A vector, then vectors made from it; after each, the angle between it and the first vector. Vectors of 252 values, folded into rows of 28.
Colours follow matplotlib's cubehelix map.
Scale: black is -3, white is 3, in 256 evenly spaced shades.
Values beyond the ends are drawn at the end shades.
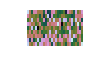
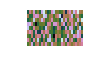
orthogonal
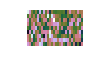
partly aligned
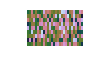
partly opposed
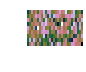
nearly opposite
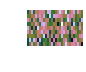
nearly opposite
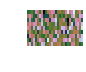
orthogonal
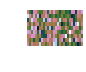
partly aligned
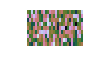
orthogonal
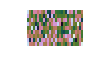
nearly parallel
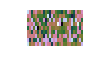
nearly parallel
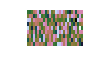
partly opposed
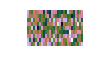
nearly parallel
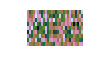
orthogonal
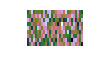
nearly opposite
